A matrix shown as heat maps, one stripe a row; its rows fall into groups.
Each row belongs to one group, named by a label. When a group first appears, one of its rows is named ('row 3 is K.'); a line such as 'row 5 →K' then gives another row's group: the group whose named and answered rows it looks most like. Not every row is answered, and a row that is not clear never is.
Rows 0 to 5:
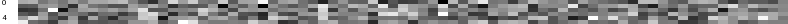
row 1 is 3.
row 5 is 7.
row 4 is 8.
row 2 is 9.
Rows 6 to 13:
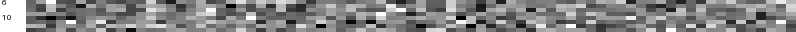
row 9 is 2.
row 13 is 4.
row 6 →8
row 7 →3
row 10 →2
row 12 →9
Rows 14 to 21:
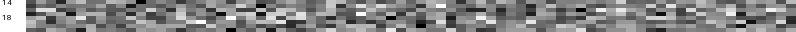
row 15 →4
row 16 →8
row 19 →7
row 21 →3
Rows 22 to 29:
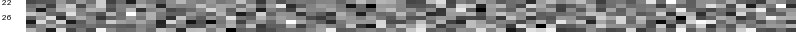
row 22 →4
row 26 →8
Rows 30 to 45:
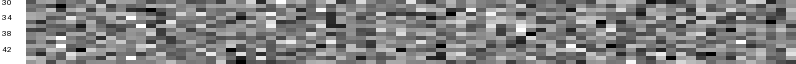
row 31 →2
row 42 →3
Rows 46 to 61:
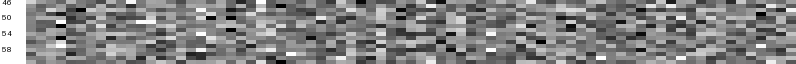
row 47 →4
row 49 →2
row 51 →9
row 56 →9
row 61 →4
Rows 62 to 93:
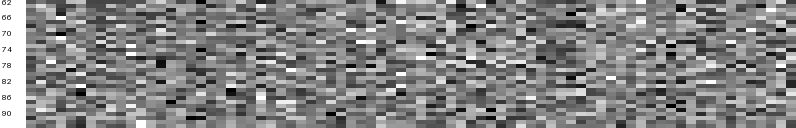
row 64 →8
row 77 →8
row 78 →7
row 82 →7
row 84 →3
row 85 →3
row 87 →8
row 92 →9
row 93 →9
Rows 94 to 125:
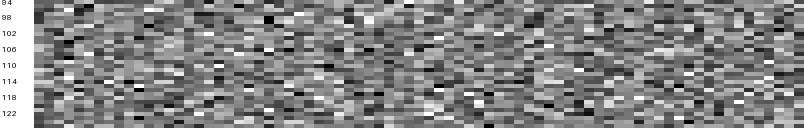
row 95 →3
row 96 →9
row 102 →7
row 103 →4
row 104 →2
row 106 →4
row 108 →2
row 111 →9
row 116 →4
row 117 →7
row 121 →4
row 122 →8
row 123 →4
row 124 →8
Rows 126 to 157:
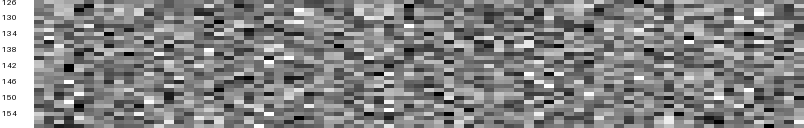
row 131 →8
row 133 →8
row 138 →3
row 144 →9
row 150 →7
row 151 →9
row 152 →4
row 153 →2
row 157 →2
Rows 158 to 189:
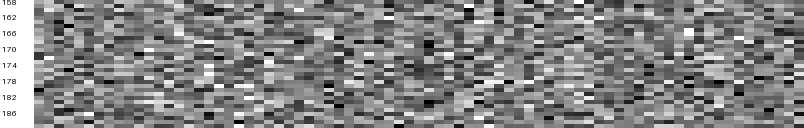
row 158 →9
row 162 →2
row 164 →2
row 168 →7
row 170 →9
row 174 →3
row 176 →3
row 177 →7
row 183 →9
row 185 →2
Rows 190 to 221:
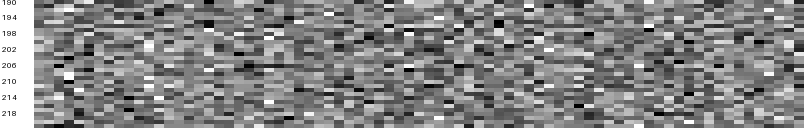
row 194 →4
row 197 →3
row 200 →7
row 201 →9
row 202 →9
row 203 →3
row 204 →2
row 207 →3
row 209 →9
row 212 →7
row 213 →8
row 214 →8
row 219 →4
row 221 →2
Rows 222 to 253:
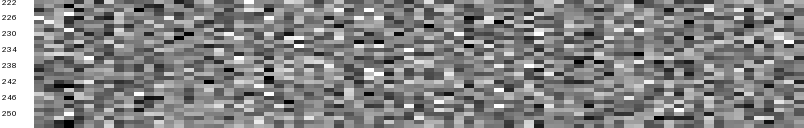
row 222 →8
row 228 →8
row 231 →8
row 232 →7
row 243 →2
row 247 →4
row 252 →2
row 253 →2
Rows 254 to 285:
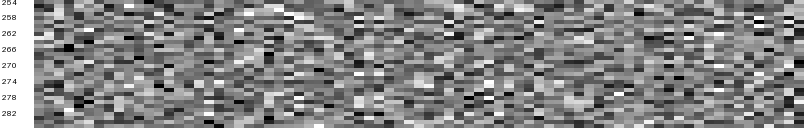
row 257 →8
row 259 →7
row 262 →7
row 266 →2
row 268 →4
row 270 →7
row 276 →7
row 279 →3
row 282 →7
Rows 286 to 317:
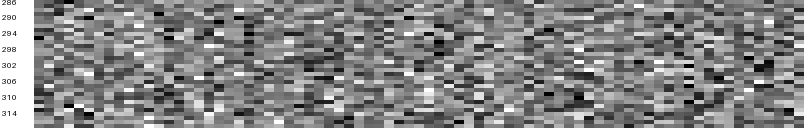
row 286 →2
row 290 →3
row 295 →7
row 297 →3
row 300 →8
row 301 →2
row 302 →7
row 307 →7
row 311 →8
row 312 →7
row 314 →3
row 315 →9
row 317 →9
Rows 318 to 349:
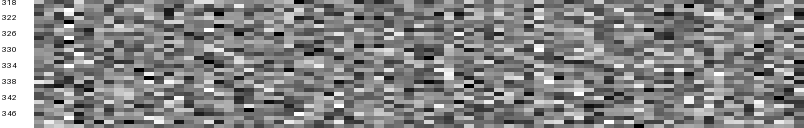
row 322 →7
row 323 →2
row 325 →3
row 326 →3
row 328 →2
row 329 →7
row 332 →8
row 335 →4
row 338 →9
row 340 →3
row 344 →4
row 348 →8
